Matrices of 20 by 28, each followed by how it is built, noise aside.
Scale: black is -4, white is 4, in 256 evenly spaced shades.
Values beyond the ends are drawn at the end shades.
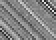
Toeplitz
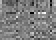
low rank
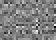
low rank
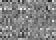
low rank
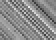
Toeplitz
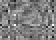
low rank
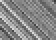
Toeplitz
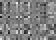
low rank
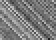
Toeplitz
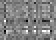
low rank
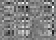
low rank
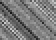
Toeplitz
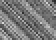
Toeplitz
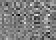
low rank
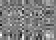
low rank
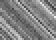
Toeplitz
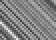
Toeplitz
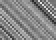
Toeplitz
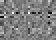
low rank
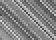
Toeplitz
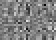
low rank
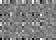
low rank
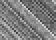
Toeplitz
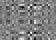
low rank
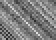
Toeplitz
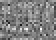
low rank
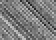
Toeplitz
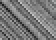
Toeplitz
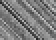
Toeplitz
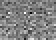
low rank
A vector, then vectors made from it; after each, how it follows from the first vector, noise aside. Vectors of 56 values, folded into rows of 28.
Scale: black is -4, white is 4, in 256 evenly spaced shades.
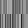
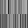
wrapped around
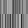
copied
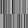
wrapped around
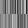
wrapped around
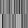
wrapped around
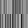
copied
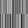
copied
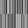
reversed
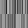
reversed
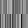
copied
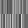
negated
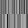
wrapped around
